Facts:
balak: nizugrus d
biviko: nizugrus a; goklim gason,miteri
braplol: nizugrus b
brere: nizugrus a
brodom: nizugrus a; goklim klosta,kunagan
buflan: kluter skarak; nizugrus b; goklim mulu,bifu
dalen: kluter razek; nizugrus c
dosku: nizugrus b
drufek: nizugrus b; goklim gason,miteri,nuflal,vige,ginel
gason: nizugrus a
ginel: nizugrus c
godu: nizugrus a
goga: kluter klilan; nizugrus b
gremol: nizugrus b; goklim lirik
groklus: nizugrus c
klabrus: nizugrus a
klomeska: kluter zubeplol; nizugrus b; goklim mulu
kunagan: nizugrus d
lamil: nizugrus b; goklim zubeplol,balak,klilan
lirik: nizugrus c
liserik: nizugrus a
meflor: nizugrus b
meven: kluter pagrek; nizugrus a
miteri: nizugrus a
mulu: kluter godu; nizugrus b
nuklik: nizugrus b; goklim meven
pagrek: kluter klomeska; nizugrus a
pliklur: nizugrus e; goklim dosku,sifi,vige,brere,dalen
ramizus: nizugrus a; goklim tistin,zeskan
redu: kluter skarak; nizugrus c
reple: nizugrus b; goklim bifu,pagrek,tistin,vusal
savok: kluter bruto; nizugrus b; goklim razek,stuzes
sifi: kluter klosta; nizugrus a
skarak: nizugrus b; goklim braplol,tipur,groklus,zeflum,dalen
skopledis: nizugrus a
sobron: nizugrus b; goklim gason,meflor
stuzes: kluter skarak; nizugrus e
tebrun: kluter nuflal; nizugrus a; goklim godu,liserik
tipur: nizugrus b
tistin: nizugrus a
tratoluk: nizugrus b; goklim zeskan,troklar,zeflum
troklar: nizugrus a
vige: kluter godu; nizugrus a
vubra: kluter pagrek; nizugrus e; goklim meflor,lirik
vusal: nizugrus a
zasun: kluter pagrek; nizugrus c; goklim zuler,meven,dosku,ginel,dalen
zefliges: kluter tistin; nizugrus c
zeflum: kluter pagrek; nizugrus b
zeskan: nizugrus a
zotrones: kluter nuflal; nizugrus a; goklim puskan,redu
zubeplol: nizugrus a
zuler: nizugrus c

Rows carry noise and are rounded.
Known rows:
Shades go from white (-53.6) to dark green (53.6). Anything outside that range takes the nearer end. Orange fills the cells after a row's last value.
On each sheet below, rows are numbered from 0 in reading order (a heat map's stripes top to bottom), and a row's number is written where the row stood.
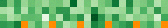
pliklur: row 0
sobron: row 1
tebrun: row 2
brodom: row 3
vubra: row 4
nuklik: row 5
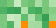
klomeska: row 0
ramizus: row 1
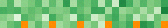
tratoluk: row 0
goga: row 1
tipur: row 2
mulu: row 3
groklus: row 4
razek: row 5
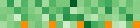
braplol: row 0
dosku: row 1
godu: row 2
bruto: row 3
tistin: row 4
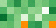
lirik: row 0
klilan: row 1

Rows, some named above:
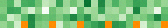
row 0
mulu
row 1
balak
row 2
zubeplol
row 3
vubra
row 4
razek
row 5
zubeplol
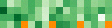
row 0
zotrones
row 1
lamil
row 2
zasun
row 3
gremol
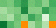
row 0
nuflal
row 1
meflor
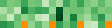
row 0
razek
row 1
reple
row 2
redu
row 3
zeskan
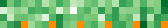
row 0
stuzes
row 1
tratoluk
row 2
balak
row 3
drufek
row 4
zefliges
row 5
puskan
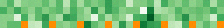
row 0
skarak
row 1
troklar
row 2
biviko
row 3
bifu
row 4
savok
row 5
kunagan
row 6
zeskan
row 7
goga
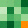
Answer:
klosta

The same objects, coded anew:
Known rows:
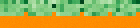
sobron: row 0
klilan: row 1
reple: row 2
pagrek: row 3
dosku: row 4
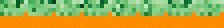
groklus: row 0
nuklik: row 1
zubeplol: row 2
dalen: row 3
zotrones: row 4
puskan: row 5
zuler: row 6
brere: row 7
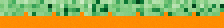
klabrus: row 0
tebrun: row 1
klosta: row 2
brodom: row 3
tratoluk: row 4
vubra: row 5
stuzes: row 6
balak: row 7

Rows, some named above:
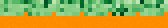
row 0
goga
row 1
groklus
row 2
lamil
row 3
dosku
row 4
kunagan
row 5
zasun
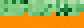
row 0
skarak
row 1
zeskan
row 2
kunagan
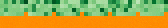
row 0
skarak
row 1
mulu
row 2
pliklur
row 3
pliklur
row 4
lirik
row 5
savok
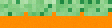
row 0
bifu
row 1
troklar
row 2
gremol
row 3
gremol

